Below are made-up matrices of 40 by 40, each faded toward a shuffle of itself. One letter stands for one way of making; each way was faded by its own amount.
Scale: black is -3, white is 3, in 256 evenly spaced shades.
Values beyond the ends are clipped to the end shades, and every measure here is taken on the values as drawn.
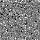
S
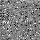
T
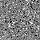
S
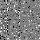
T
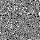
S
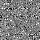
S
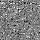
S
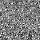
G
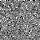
S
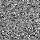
G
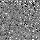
S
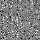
T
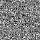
G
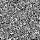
G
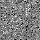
S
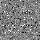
S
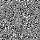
S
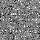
S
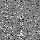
T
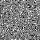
S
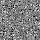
S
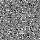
S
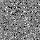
S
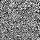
G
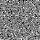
S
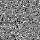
S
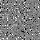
T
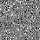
T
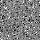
S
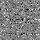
S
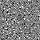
T
